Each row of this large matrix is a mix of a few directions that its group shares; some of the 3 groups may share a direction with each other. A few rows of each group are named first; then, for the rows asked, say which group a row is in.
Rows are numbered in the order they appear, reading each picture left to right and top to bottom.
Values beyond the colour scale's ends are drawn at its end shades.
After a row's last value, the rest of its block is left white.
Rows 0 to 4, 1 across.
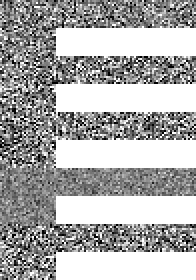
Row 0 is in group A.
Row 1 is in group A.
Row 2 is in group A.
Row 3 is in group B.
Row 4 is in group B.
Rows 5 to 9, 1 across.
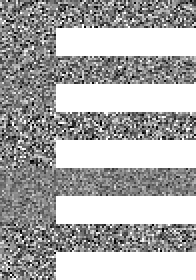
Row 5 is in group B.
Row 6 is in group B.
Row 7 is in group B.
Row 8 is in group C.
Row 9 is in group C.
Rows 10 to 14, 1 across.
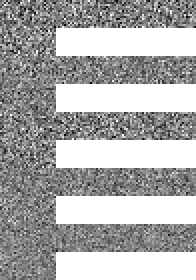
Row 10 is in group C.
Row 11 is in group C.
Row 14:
A
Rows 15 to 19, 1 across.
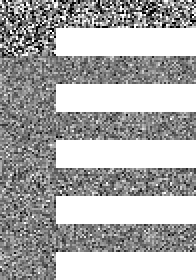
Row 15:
A
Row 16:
B
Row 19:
A
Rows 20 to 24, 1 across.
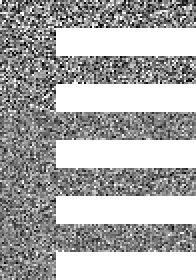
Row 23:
B
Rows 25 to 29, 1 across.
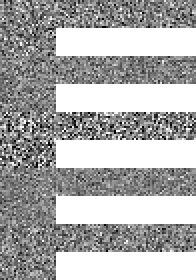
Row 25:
A
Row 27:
C
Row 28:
A
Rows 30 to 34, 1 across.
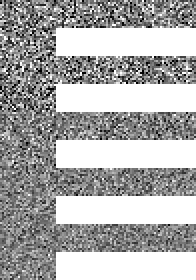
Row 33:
B
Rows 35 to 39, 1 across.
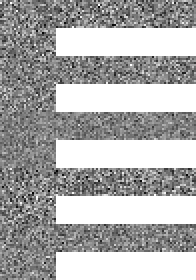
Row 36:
B
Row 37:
A
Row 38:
A
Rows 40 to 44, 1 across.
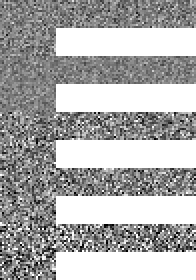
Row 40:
B
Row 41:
B
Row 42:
A
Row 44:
B
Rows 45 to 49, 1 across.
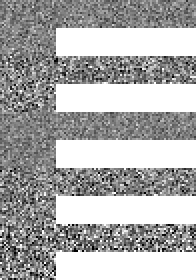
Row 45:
C
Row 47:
B
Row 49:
B
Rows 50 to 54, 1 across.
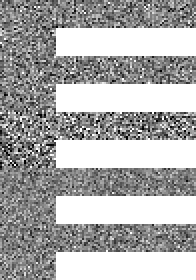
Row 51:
A
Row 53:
C
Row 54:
C
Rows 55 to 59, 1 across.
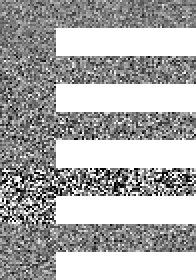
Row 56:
C
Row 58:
B
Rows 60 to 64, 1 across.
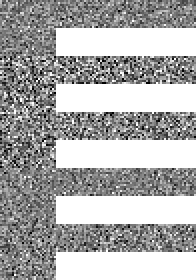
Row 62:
B
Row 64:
C
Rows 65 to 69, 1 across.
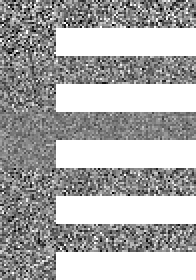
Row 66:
A
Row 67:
B
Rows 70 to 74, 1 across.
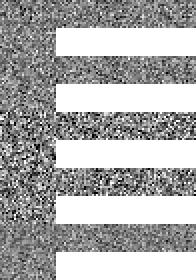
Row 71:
C
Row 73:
C
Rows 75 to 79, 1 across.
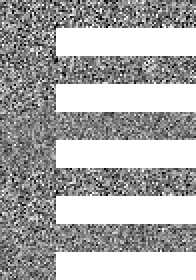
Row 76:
A
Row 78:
C
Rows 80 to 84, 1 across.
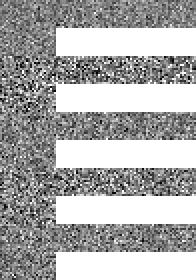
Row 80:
B
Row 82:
C
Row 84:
C
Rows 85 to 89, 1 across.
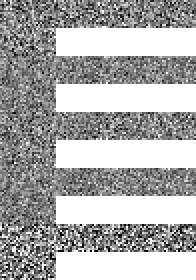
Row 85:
A
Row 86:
C
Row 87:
C
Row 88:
C
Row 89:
B
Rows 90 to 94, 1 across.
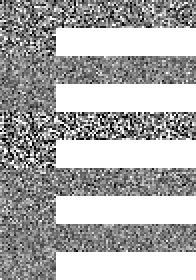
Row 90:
A
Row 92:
A
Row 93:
C
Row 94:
B
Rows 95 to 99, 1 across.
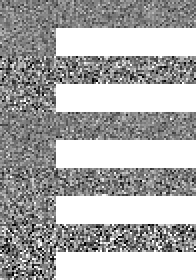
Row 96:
B
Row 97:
B
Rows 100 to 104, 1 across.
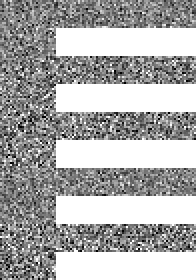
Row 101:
B
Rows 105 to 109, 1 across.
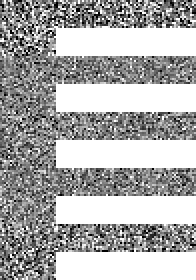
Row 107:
C
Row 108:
B
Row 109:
A
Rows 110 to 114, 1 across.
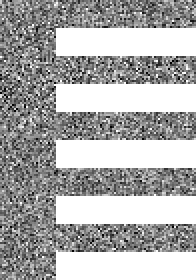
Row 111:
C
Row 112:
C
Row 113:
A
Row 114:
A
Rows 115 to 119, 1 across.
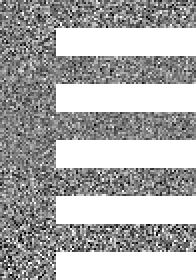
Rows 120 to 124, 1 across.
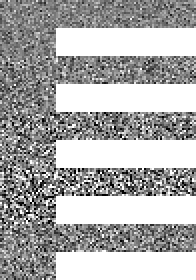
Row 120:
B
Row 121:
A
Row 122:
B
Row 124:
A
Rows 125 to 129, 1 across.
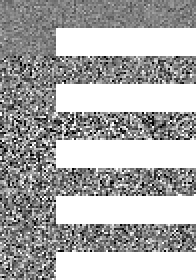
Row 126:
C
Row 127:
A
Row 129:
B
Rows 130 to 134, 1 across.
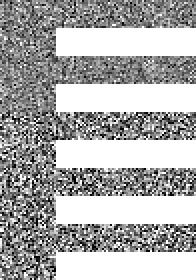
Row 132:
A
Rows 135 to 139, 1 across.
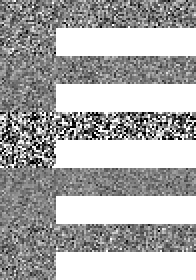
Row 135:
C
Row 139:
C
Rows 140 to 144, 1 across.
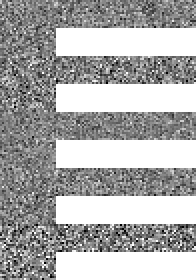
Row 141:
C
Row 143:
A
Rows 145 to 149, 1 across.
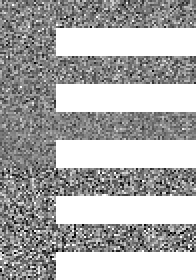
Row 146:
B
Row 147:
C
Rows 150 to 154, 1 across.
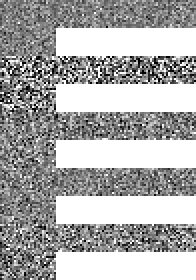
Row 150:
B
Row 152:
A
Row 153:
C
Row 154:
B
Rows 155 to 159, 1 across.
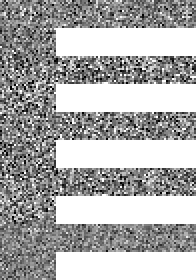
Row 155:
C
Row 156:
A
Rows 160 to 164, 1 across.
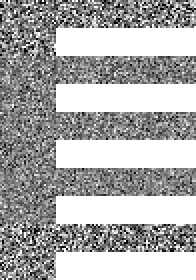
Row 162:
C
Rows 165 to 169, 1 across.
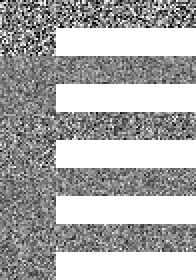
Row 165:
B
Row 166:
A
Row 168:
A
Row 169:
C
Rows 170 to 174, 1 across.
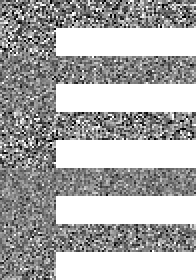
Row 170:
C
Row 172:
A
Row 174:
B
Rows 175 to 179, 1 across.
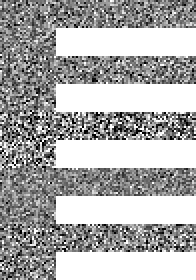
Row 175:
B
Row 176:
B
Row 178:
B
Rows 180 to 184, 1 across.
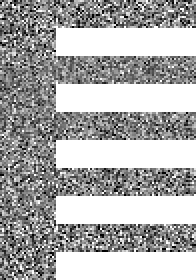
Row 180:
A
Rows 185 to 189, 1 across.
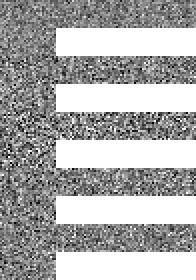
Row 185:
B
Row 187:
C
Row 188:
B
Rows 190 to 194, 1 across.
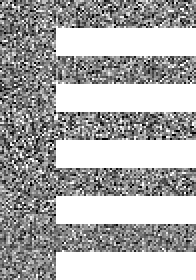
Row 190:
A
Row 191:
A
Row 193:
B
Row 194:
C
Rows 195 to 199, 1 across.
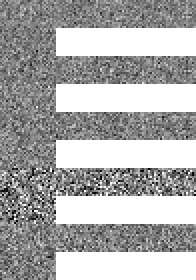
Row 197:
C
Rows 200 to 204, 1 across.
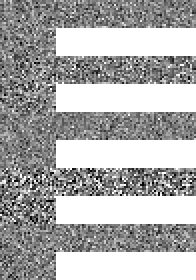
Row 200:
A
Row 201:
A
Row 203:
C
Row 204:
C
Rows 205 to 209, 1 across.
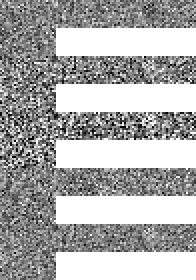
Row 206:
A
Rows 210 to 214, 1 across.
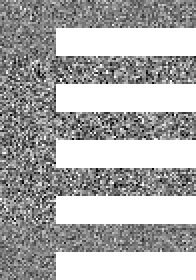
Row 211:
B
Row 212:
A
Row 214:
B
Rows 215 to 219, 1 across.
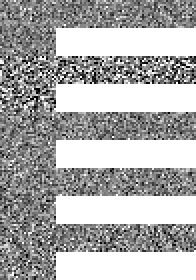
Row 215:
C
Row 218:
B
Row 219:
C
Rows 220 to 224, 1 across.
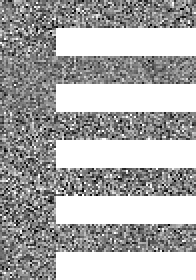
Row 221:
A
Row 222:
A
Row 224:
C
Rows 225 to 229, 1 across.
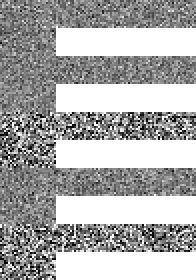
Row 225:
A
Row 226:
B
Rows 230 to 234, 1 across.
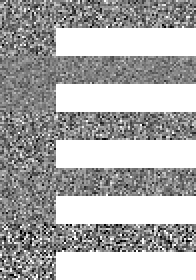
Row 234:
C
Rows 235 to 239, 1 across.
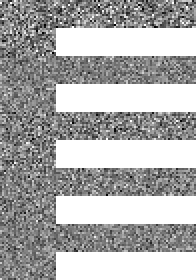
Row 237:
C
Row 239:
B
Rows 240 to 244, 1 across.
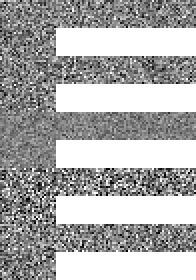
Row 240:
B
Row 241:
A
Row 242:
C
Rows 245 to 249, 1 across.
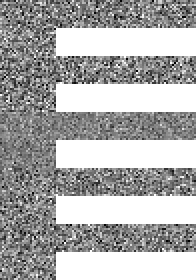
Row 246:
B
